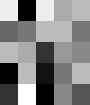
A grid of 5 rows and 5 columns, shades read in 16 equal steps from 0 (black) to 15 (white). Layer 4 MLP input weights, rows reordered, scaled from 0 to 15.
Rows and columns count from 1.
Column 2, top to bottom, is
0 7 10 11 15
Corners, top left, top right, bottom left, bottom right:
14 11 3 5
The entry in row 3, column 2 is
10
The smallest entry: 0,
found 3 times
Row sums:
49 42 41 30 31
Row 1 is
14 0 14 10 11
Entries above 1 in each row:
4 5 5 3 4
